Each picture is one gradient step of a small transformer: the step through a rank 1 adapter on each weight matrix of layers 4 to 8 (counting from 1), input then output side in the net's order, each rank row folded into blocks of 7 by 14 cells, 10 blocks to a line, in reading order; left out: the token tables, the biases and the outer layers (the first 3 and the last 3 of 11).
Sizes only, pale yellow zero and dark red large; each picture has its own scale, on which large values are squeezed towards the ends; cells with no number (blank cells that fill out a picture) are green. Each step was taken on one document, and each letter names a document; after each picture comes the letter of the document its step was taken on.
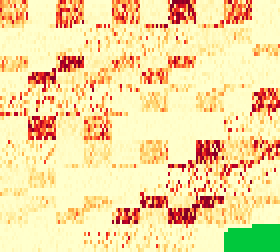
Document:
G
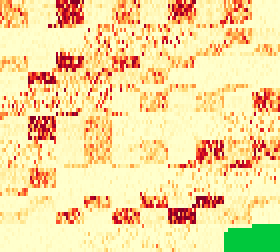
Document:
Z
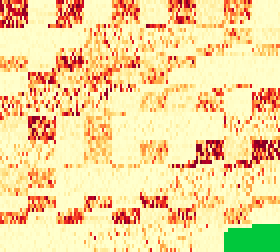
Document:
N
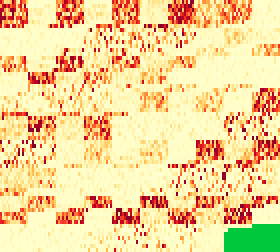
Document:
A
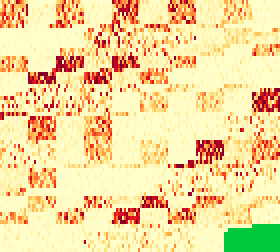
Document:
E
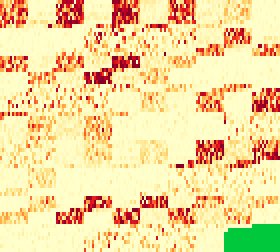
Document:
E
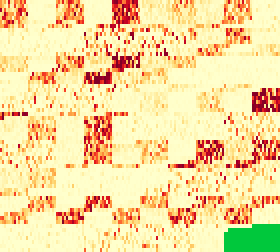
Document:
E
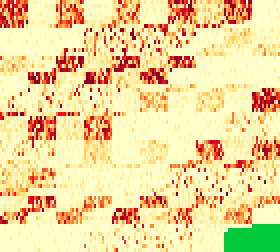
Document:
A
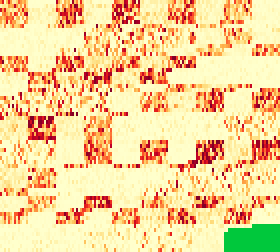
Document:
Z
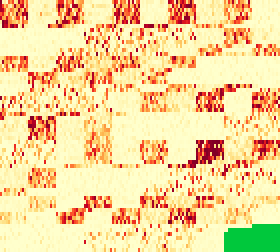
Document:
N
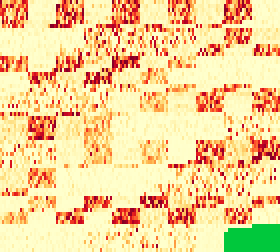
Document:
E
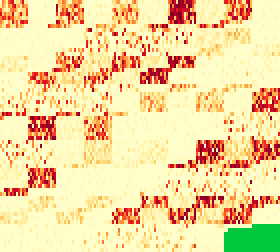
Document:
G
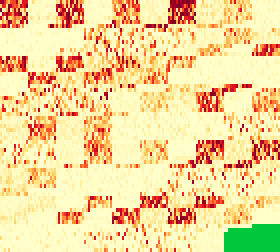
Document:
N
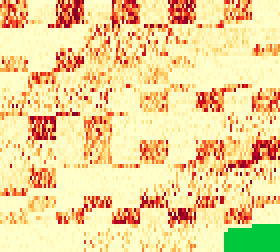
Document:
Z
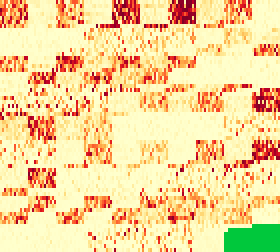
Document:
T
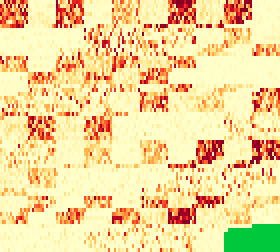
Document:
T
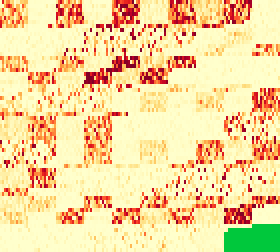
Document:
A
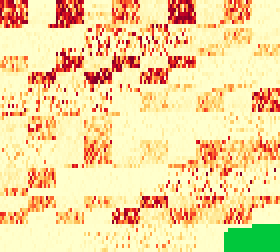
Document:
G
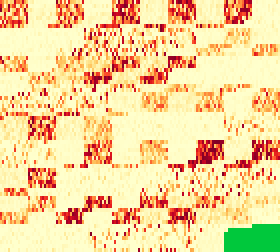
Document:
T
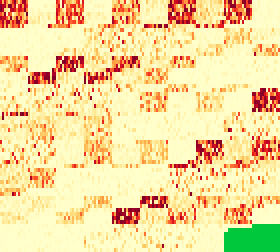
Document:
A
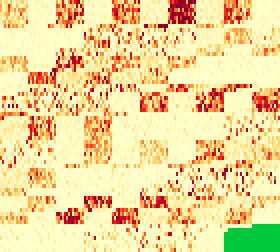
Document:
N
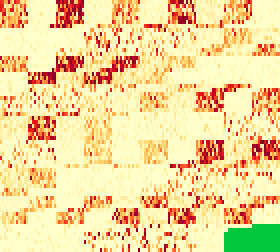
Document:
N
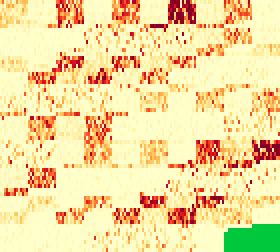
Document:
G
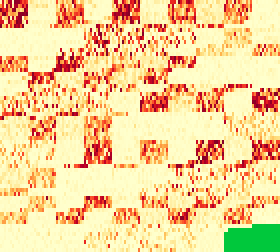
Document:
N
